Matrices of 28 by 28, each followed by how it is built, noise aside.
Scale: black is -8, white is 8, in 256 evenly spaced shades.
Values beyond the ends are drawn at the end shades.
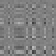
low rank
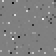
sparse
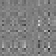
low rank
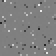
sparse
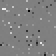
sparse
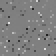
sparse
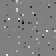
sparse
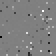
sparse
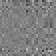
low rank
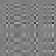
low rank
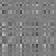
low rank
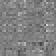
low rank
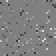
sparse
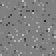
sparse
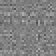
low rank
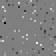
sparse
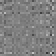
low rank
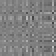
low rank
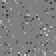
sparse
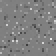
sparse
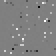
sparse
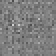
low rank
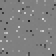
sparse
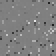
sparse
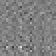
low rank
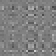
low rank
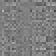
low rank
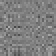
low rank
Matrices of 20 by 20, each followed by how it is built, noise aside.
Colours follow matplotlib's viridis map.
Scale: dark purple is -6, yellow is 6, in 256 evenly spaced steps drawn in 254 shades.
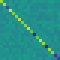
diagonal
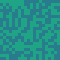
noise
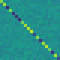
diagonal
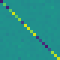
diagonal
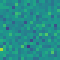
noise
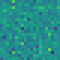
noise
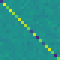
diagonal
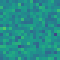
noise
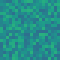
noise
